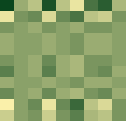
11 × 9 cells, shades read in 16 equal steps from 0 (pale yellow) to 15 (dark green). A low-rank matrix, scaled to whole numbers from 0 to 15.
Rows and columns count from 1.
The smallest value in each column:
0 6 4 1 4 1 4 2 5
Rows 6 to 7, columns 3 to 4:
6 9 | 6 10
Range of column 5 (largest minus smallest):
5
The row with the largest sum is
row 1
